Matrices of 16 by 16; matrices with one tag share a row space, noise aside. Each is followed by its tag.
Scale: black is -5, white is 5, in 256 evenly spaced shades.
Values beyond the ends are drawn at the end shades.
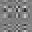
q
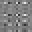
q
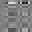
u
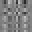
q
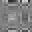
u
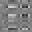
u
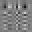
q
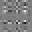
q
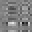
u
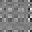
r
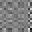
r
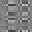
u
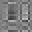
u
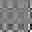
r
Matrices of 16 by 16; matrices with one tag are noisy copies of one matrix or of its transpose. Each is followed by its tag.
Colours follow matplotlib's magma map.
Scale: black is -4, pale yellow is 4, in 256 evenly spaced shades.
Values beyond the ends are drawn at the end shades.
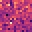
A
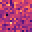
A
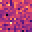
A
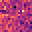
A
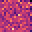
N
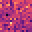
A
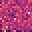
N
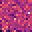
N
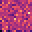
N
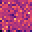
N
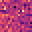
A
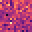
A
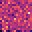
N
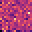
N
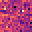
A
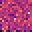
N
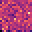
N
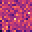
N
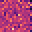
N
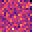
N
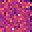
N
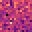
A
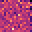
N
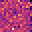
N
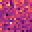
A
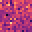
A
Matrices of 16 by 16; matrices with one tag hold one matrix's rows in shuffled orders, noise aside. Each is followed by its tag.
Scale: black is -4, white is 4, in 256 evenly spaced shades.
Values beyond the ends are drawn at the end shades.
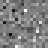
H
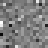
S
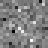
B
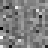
S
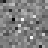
B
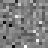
H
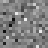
H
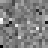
S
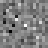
H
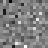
H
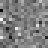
S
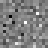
H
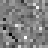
H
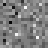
H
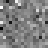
S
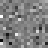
S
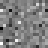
S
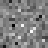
B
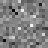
B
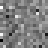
S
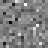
H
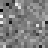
S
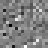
H
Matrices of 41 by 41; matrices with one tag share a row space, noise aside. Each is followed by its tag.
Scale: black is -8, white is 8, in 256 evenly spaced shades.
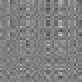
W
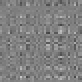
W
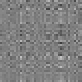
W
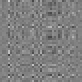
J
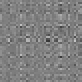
W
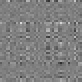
W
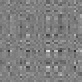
W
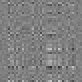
J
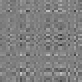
W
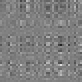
W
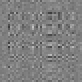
J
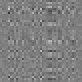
J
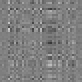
J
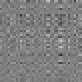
W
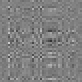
J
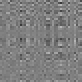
W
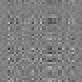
J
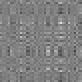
W
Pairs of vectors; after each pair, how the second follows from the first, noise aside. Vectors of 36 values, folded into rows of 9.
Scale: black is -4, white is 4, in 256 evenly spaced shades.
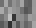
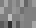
partly zeroed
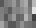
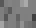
partly zeroed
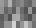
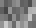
wrapped around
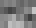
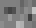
partly zeroed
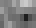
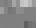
partly zeroed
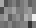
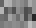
negated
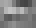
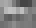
copied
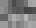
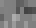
partly zeroed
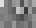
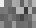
copied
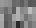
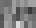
negated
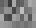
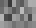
copied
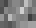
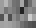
negated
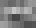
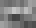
copied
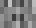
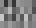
wrapped around
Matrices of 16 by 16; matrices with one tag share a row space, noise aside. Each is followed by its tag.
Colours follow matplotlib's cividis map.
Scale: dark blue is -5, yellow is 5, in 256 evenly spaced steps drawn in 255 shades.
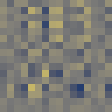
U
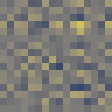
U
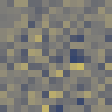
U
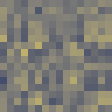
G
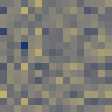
G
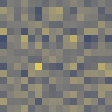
G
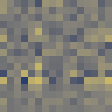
G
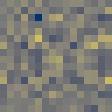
G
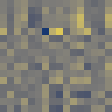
U
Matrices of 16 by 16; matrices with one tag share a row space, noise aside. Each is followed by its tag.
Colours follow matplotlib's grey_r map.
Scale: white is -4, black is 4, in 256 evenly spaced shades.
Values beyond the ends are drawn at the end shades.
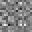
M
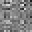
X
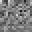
M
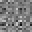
M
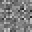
X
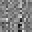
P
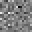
M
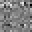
X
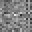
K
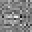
K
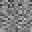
M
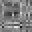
K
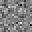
M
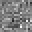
K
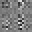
P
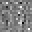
P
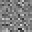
P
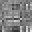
K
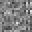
K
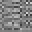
K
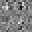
P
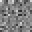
M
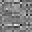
K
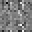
P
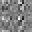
P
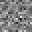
M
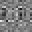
M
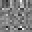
P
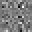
P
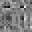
X
